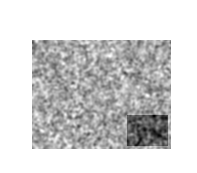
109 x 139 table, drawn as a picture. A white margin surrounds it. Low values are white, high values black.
The field is mottled with small blotches. In the bottom right lies a patch that is higher than the rest. Neither half mirrors the other. The bottom right is the ninth with the highest average. There are no regular stripes.
